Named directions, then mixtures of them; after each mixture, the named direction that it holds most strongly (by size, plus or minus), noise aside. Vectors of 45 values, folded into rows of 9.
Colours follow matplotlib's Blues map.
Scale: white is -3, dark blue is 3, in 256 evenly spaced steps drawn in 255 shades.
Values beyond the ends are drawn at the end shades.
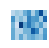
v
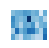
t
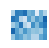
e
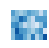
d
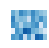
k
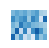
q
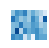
q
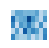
t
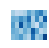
v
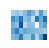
d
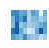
v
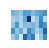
q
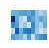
k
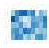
e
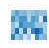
q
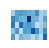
t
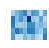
t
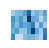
t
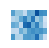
e
